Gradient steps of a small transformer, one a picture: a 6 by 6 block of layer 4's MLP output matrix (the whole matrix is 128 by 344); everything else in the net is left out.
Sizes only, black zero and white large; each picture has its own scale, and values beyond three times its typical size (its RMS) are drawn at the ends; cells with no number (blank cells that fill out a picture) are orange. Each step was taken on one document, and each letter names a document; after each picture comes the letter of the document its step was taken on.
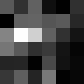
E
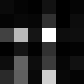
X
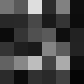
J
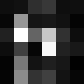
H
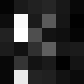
H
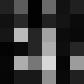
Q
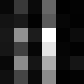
X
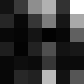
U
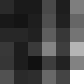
U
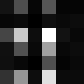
X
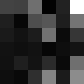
U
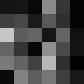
E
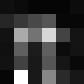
H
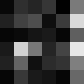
Q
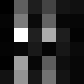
H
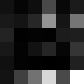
U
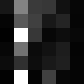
H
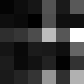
U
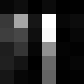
X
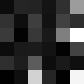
J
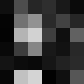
J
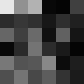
E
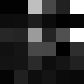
Q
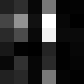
X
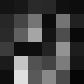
H
